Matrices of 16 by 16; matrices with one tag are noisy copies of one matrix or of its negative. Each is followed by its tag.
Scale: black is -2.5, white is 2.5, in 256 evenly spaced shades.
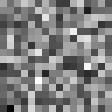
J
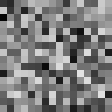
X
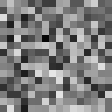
X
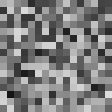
X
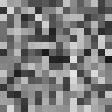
X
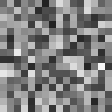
J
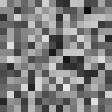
J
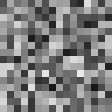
J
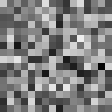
J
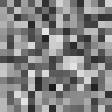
J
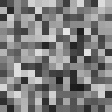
X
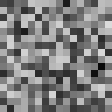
X
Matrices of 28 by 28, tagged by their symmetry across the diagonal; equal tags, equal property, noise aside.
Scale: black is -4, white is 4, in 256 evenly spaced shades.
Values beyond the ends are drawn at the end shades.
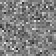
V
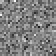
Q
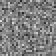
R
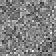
Q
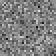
Q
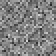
Q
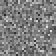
V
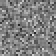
R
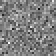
V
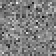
V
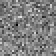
V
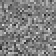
V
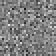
R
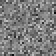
Q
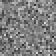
R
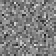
R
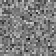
V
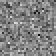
V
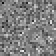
Q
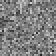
R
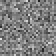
R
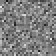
R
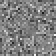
Q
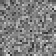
Q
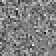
R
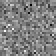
R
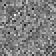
Q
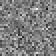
V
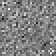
Q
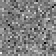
V
